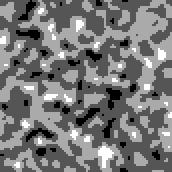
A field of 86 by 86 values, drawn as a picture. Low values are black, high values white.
There is no overall slope. Overall the values sit about 50% of the way up the scale. The halves do not mirror each other. The field is mottled with small blotches.
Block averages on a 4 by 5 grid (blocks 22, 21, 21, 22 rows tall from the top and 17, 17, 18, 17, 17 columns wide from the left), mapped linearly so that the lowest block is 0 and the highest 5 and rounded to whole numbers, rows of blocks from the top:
13334 / 32235 / 34104 / 32432
